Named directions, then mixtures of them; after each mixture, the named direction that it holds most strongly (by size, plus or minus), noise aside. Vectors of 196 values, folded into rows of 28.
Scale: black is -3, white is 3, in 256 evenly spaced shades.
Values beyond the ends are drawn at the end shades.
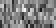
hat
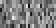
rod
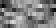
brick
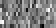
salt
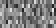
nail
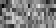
brick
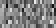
nail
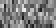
hat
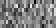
nail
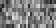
rod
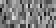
rod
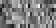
rod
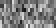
hat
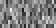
nail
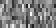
rod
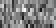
hat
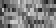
brick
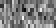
hat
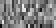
hat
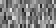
rod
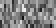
hat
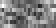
brick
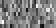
salt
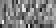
hat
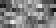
brick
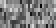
rod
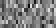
nail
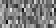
nail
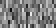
rod
